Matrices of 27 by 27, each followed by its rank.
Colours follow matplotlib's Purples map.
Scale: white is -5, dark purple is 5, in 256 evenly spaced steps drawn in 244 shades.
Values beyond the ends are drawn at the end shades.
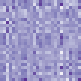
three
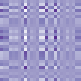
one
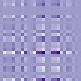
one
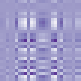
one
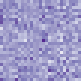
five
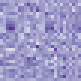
five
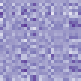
three
